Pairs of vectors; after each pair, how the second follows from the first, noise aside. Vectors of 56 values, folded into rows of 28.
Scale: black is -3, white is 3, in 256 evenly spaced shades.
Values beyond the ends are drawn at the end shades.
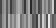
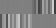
partly zeroed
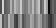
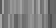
shrunk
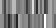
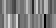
negated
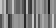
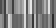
negated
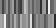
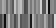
negated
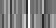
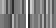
reversed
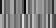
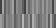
shrunk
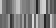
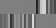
partly zeroed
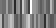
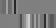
partly zeroed
